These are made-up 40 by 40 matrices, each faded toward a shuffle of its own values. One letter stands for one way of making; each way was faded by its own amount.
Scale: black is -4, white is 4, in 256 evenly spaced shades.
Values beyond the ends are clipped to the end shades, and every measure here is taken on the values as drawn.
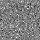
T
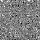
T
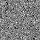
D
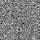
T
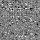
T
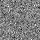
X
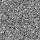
X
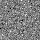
X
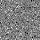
D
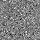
X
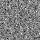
X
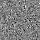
X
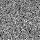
X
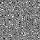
T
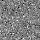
D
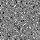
T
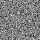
X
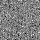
X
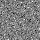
X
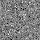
D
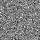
X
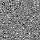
T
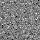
D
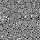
T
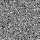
D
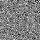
T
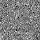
T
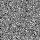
X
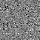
T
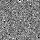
X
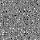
T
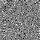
D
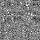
T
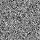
X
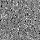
T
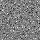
D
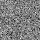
X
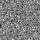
D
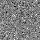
D
